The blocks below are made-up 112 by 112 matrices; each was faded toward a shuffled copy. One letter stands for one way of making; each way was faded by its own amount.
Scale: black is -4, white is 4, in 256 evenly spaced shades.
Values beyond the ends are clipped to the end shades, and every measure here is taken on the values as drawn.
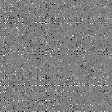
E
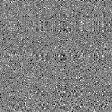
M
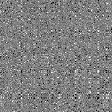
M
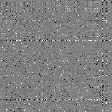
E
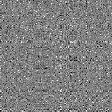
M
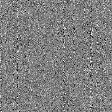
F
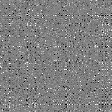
E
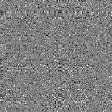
M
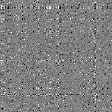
E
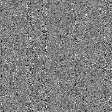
F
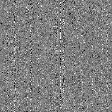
F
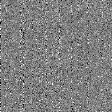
F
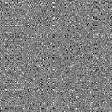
M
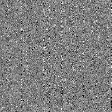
F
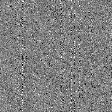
F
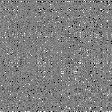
E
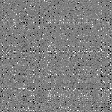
E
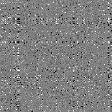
E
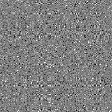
M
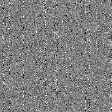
F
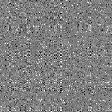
M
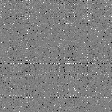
E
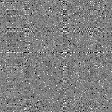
M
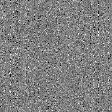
F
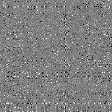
E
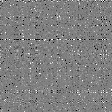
E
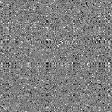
M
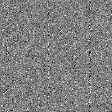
F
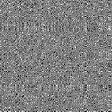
M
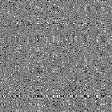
M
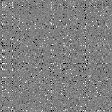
E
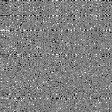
M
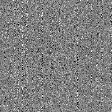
F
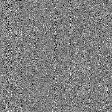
F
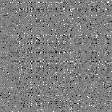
E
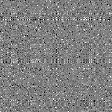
M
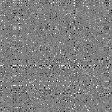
E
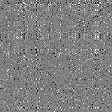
E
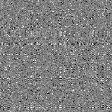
M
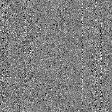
F
